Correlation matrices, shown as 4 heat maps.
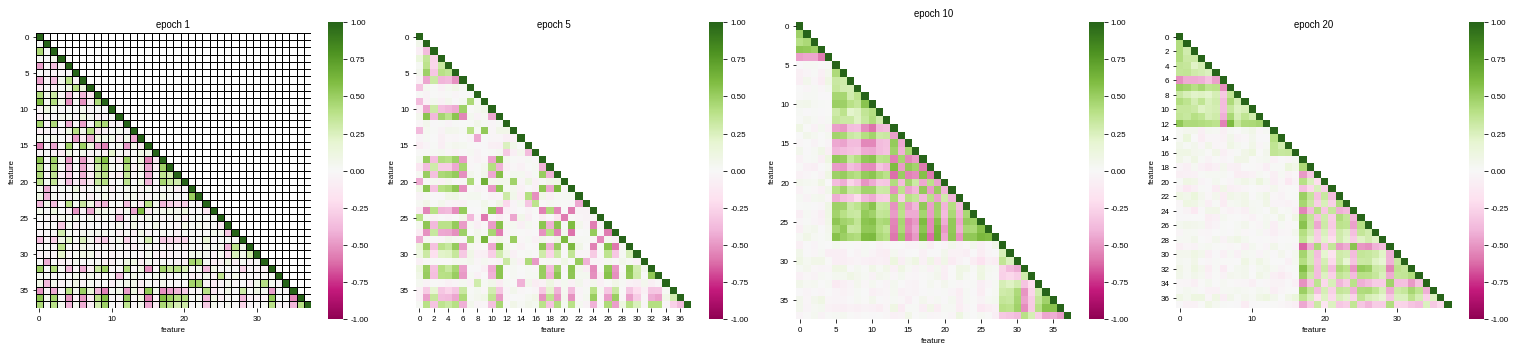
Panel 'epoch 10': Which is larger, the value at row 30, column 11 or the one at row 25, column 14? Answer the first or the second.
the second
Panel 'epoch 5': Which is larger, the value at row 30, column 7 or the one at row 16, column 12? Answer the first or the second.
the first
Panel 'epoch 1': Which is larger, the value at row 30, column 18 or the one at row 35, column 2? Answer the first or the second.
the first
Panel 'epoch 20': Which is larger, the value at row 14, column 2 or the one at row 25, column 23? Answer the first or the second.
the second
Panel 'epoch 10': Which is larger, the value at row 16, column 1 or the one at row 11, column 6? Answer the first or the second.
the second
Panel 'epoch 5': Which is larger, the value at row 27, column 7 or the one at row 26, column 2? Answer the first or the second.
the first
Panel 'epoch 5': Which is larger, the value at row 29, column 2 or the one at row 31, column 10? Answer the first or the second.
the second
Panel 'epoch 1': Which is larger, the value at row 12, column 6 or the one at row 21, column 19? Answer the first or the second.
the second
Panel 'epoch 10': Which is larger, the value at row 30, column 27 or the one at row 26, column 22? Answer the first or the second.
the first
